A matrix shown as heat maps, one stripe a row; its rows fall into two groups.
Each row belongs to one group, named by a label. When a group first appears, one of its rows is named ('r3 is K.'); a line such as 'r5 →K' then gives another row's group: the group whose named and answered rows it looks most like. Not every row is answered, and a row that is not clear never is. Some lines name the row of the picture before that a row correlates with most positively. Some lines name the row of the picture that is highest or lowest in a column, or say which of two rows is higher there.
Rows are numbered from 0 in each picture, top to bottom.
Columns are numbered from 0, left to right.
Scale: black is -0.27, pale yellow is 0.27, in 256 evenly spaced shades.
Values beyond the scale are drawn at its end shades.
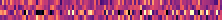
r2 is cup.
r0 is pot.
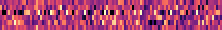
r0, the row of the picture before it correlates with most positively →3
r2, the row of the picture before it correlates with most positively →1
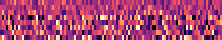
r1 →cup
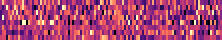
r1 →pot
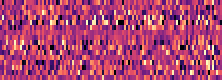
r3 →pot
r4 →cup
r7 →pot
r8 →pot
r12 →cup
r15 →pot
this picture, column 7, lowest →5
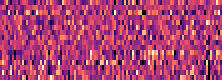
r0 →pot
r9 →cup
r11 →pot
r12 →cup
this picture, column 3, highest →0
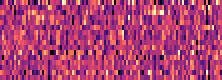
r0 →pot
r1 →pot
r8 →cup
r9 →pot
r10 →cup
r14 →cup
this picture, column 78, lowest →7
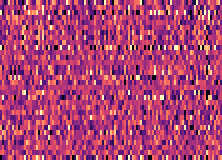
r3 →pot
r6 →pot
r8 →pot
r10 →cup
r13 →pot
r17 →cup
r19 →pot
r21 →cup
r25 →pot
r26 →cup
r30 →cup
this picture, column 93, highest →15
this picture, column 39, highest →9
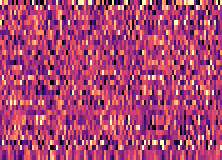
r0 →cup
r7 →pot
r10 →cup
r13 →cup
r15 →pot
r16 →cup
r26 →cup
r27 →pot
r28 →pot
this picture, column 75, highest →0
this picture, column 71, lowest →28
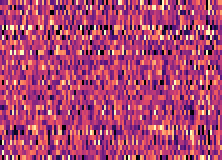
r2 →cup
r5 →pot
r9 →cup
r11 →cup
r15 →cup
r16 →pot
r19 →cup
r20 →pot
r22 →pot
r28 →pot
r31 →pot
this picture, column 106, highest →6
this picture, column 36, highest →19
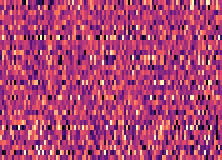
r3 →cup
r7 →cup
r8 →pot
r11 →pot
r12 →pot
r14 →pot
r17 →pot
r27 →pot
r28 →cup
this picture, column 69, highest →13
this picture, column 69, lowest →11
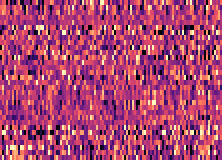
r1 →cup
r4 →cup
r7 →pot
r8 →cup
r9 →pot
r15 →pot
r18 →pot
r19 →pot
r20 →pot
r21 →pot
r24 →pot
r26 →cup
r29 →pot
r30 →pot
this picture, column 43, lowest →6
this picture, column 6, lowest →11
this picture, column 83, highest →11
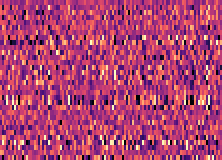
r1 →pot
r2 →cup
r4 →cup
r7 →cup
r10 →cup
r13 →cup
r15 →cup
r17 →pot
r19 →pot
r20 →pot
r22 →pot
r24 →pot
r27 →cup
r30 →cup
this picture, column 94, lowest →31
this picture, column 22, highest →27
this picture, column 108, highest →8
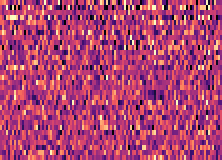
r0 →cup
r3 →pot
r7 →cup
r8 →pot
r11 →cup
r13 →pot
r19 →pot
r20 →cup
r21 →pot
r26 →pot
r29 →cup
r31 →pot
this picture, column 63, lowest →1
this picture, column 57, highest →3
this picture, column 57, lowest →8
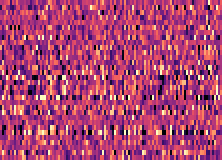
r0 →pot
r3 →cup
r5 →pot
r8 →cup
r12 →pot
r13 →pot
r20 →cup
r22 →cup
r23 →pot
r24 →cup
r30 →cup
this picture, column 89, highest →17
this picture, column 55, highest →19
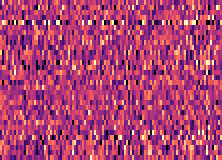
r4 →cup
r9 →cup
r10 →pot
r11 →pot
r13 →cup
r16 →pot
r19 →cup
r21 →cup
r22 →cup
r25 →pot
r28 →cup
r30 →cup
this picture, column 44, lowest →12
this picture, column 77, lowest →14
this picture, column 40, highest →12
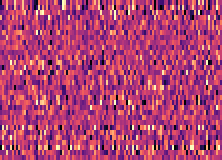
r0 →pot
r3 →pot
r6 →cup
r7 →pot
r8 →cup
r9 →pot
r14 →cup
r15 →cup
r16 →cup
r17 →pot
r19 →cup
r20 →cup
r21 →pot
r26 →cup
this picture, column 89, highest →1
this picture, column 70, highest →11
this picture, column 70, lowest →26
